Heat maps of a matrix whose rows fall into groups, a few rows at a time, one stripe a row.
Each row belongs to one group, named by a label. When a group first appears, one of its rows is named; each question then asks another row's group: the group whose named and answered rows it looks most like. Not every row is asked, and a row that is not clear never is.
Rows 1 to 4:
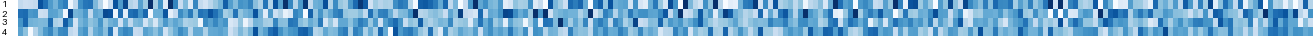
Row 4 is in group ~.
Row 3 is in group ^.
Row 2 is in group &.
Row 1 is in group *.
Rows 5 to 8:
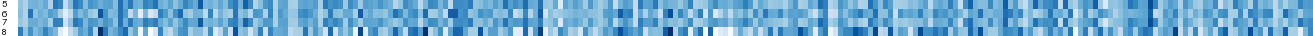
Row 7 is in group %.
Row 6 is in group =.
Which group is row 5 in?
%
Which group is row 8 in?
=
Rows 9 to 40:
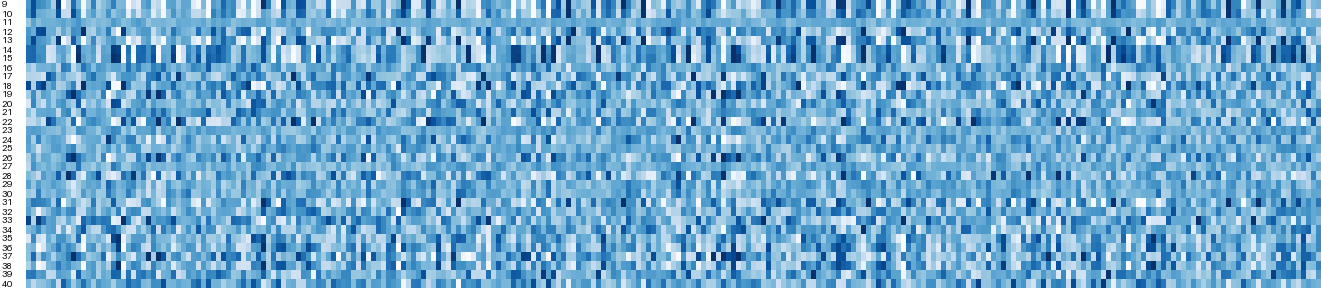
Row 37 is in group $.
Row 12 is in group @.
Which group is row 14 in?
&
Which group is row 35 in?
~
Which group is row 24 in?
=
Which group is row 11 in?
~
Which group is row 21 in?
%
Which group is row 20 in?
~
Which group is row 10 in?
^
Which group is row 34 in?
&
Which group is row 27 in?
~
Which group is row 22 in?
*
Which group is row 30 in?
=
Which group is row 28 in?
*
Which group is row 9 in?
^
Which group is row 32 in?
~
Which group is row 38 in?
~
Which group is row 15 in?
&
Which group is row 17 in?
*
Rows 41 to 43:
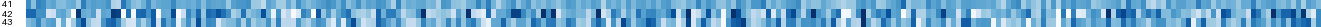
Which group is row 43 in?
&
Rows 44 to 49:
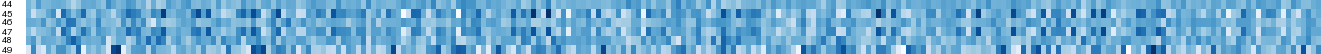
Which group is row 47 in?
%
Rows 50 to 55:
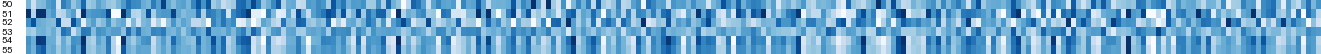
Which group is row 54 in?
@
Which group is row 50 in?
%
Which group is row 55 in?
@
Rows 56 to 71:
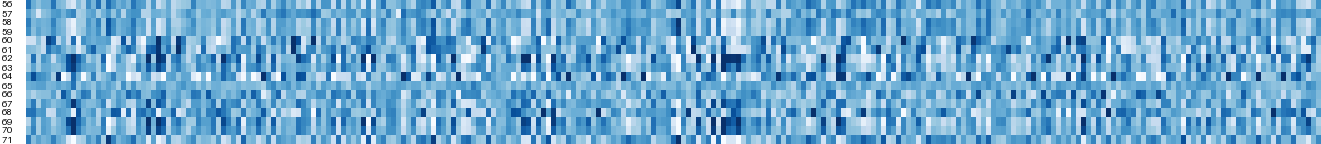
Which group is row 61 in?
*
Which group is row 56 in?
=
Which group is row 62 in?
$
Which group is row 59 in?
=
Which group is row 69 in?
$
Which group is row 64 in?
^
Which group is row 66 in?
%
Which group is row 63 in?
$
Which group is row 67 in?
$
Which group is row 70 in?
$
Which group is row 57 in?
~
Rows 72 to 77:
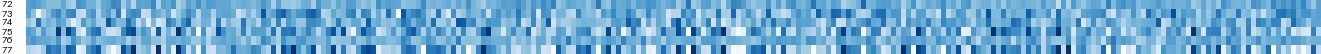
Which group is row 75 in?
*
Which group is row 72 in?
&
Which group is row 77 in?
*
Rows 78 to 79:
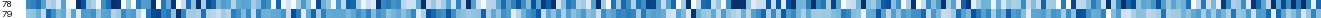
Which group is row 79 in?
*
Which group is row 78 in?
&
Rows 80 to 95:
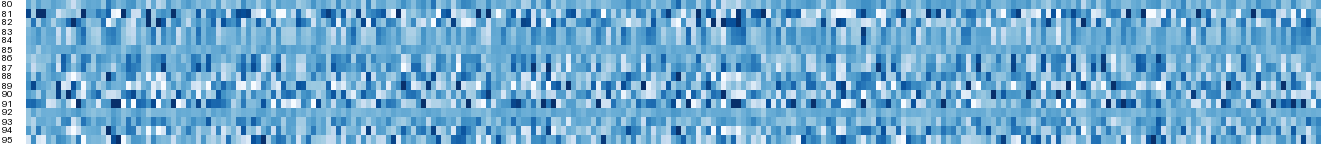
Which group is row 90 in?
*
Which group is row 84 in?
&
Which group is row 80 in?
=
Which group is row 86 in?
%
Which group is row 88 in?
=
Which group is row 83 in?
&
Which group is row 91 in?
&
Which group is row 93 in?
%
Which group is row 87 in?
%
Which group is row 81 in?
@
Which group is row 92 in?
~
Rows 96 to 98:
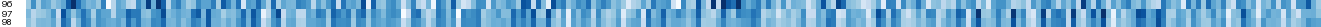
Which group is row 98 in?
%
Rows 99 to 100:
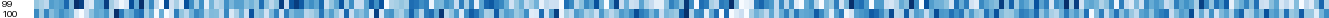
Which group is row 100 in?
=
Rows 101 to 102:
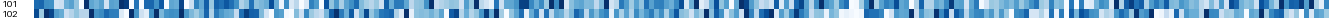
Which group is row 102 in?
@
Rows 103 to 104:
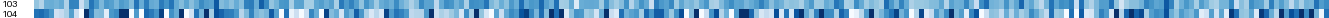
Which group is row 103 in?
%
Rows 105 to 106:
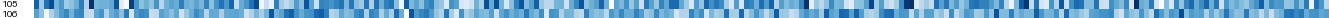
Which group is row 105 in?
@
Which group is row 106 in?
~
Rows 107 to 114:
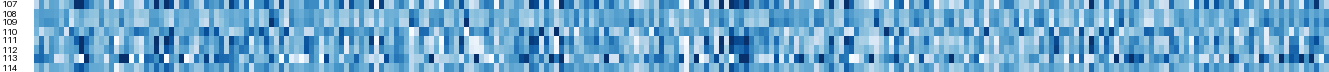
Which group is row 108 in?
^
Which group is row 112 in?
$
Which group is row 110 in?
%
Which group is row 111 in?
$
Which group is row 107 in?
$
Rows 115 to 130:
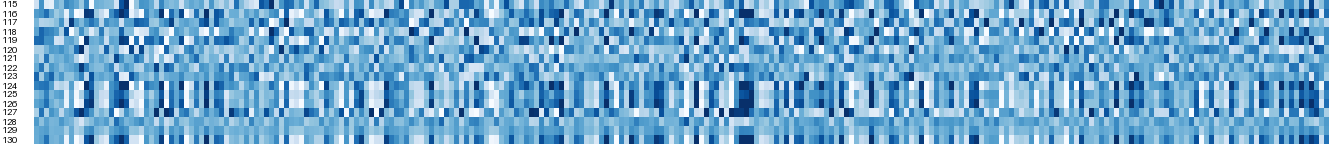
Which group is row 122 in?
$
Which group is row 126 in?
&
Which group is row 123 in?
@
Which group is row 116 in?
&
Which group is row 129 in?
&
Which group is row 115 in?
~
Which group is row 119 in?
&
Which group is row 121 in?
=
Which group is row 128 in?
=
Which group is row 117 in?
%
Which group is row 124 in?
&
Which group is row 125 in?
&
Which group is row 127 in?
$
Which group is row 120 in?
*
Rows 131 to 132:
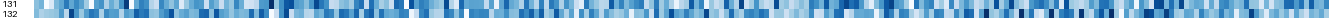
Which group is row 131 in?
~
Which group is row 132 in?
%
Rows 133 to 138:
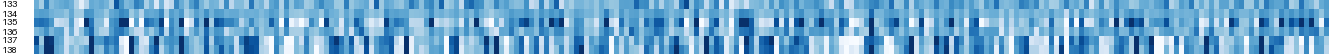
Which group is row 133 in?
=
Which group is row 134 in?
&
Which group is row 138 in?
@
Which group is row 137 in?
@
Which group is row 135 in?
&
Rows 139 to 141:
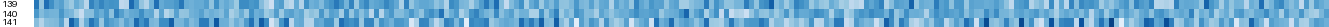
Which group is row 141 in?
%
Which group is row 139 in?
@
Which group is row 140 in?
=
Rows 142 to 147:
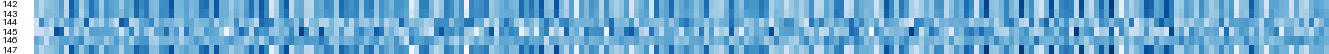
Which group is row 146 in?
~
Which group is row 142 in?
%
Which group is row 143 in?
%
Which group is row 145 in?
*
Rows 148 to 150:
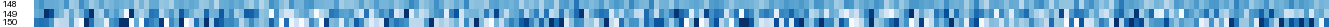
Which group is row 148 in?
^
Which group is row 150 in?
&
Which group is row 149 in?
@
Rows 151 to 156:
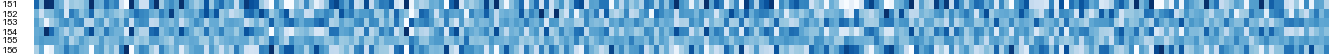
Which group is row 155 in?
^
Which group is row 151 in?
@
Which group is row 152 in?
%
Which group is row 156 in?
~
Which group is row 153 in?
~
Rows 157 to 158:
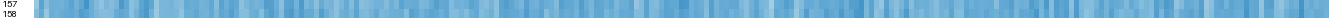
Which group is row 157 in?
~
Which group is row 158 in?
~
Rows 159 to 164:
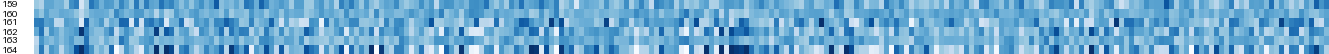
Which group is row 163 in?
~
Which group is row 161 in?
&
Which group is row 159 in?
%
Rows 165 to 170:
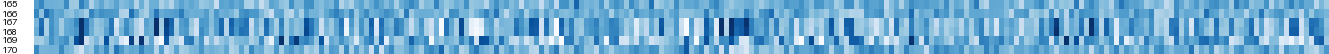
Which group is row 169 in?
*
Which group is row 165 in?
^
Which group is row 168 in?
$
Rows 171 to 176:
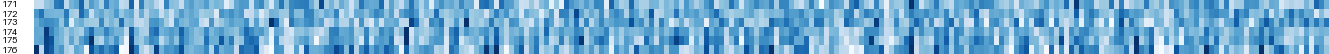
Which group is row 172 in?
^
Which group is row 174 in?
@
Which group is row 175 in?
@
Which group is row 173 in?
^
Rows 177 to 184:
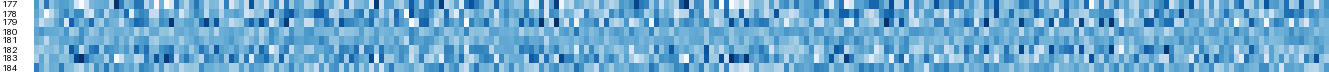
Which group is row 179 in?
%
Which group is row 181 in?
~
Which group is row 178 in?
~
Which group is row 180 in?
^
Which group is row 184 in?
=
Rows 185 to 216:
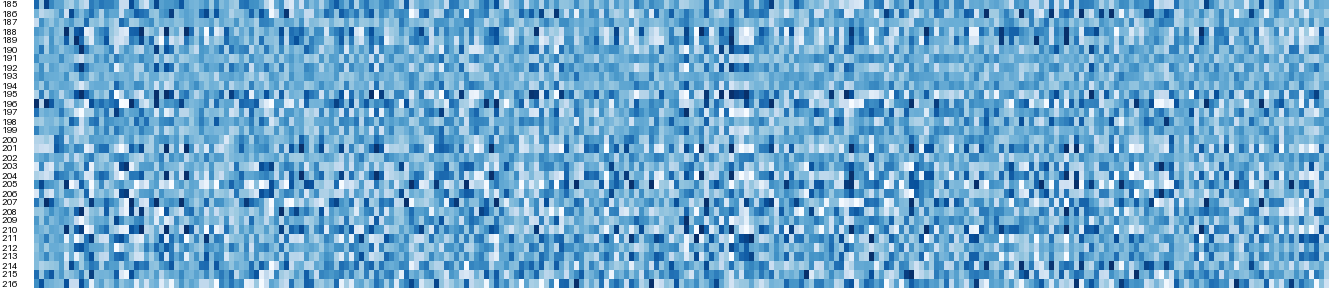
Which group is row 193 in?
^
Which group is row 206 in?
~
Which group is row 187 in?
~
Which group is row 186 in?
%
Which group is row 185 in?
@
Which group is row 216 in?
^
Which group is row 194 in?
=
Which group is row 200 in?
*
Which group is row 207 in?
@
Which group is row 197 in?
=
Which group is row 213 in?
&
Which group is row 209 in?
=
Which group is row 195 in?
$
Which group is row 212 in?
$
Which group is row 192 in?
$
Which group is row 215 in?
@
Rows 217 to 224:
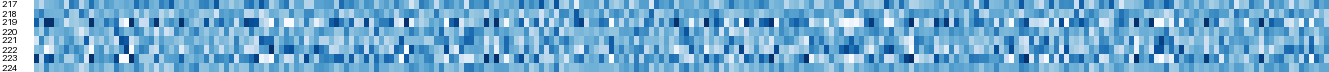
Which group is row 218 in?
^
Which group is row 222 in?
~
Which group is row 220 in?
=
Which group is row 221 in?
~
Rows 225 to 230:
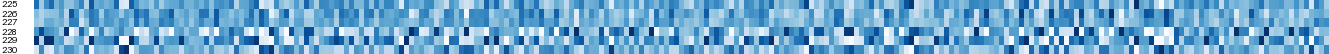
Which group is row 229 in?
@
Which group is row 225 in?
@
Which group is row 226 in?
%
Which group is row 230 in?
~
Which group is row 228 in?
^
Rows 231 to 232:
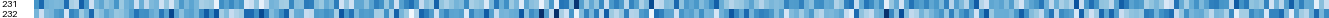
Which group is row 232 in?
%
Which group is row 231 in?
^
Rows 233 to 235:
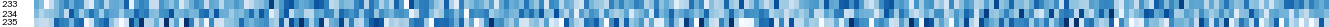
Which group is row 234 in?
%
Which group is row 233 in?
~
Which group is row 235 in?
*
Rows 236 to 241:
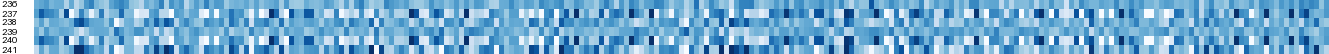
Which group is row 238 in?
$
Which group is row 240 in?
^
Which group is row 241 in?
$
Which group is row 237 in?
^
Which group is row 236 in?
&
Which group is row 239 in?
=
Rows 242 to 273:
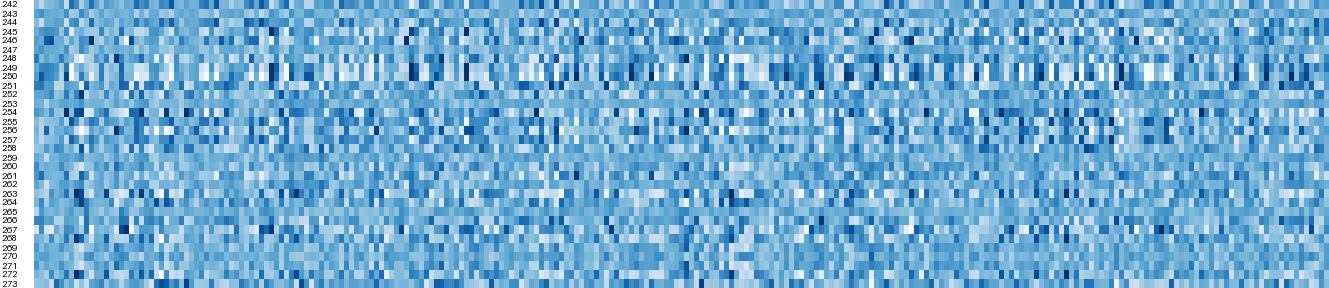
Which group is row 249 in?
^
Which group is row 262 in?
~
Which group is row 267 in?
~
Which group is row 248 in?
=
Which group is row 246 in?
@
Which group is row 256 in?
=
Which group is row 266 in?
&
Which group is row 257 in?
%
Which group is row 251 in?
&
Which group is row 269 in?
=
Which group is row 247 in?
^
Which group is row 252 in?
*
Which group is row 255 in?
%
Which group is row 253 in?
~
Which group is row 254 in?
*
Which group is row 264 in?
$
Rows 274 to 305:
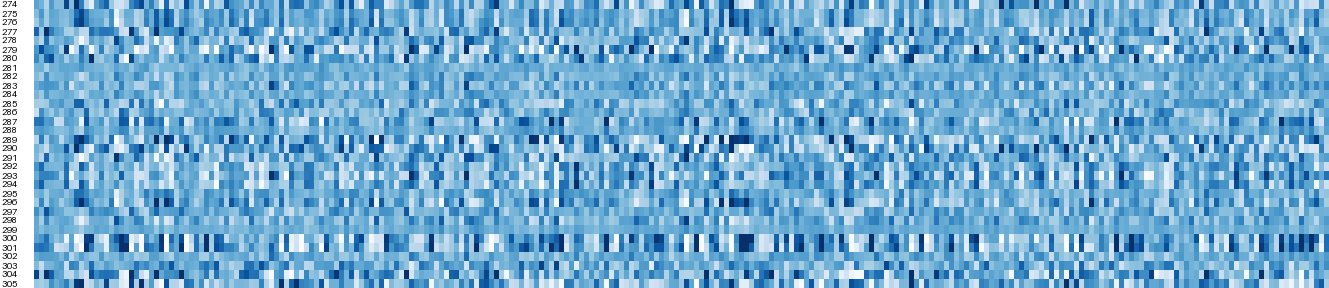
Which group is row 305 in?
*
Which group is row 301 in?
&
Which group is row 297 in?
@
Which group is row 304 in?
@
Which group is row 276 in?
$
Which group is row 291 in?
=
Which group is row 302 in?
^
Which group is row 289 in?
$
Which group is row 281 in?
~
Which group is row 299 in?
=
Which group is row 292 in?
^
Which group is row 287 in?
&
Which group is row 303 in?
%
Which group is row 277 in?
@
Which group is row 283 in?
^
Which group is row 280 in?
@
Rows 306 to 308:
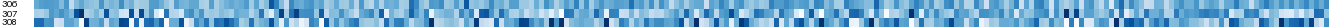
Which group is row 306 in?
^
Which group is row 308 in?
&
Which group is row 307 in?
*
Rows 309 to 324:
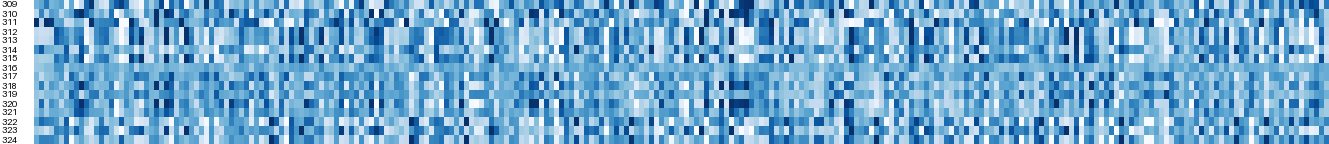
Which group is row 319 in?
%
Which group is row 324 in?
^
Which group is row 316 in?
*
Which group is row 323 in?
*
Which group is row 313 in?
*
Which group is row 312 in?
*
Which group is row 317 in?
%
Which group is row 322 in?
^
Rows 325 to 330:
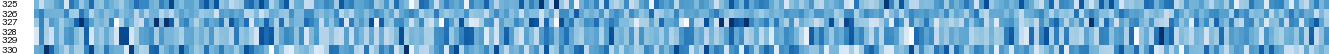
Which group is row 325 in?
%
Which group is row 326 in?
^
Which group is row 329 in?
~
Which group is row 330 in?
@
